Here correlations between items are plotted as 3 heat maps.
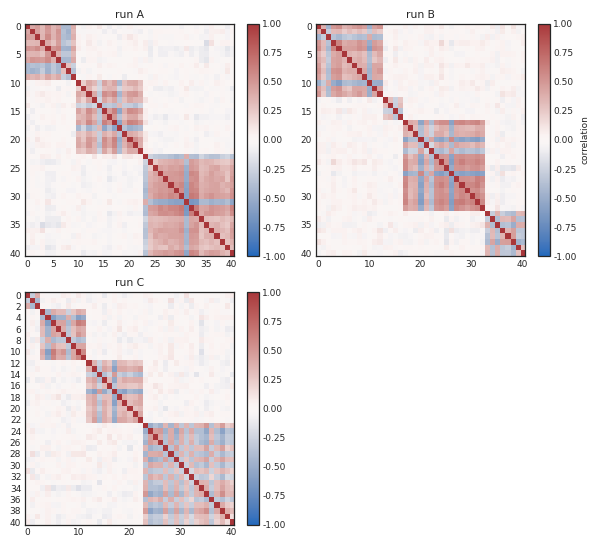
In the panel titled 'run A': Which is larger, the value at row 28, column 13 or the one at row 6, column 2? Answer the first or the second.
the second
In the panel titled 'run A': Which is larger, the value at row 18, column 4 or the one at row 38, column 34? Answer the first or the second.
the second
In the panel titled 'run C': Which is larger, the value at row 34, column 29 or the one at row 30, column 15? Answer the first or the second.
the first
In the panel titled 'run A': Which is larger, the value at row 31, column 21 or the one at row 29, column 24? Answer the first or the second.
the second
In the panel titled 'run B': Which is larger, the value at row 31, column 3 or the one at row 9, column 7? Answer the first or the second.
the second
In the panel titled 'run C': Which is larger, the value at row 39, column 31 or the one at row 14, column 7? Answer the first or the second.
the first
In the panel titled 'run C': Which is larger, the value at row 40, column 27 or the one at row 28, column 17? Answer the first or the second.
the first
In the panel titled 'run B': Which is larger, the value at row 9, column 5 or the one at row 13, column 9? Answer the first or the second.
the first
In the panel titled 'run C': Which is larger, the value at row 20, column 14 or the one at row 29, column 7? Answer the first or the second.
the second
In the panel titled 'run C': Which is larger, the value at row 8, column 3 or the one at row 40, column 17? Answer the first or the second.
the second
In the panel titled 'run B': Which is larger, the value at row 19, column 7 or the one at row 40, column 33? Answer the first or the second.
the second
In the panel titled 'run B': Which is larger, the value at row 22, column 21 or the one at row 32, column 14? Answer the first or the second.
the second
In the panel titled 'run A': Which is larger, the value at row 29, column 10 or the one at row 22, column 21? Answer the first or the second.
the second
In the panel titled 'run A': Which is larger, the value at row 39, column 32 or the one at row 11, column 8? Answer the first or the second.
the first
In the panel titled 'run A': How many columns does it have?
41
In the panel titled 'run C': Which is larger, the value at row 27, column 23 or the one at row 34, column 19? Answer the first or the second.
the first
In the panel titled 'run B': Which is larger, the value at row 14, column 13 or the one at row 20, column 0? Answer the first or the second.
the first
